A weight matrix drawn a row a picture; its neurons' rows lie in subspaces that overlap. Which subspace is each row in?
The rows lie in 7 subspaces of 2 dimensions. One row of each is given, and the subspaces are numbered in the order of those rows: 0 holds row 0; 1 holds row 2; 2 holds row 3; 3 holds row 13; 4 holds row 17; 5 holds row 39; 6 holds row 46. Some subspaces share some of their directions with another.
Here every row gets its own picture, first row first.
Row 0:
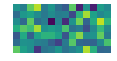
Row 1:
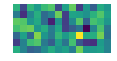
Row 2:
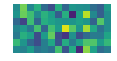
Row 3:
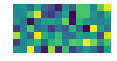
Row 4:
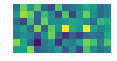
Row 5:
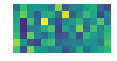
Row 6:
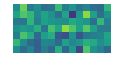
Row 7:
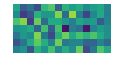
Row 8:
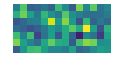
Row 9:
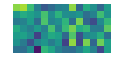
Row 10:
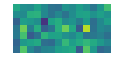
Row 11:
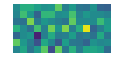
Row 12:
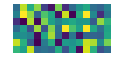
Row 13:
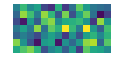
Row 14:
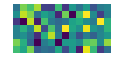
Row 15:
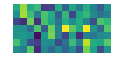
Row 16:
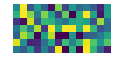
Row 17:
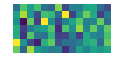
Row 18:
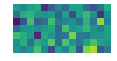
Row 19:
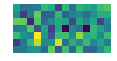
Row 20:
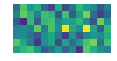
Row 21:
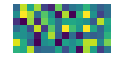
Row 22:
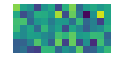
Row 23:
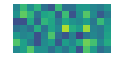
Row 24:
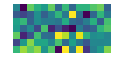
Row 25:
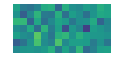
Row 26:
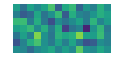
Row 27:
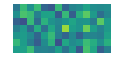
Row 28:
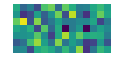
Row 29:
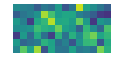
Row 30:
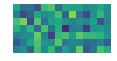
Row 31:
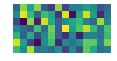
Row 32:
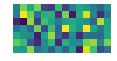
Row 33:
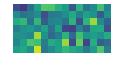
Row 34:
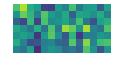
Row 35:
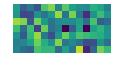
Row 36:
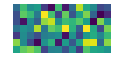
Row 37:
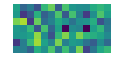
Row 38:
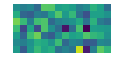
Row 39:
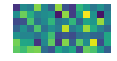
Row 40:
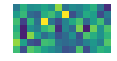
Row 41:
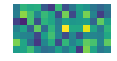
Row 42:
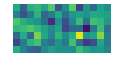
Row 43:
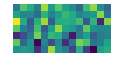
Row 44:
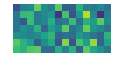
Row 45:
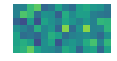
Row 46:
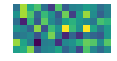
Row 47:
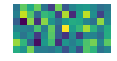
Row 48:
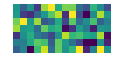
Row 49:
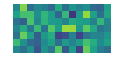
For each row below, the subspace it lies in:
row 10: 4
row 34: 5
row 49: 1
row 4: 6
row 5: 4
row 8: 0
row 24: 1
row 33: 5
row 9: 5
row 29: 3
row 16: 1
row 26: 0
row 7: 3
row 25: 2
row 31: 4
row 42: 0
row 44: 5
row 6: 1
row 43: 6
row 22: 5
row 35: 4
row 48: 2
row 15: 5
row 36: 3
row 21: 6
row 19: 2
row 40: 4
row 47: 4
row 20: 3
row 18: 6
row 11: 2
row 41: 3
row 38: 4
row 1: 0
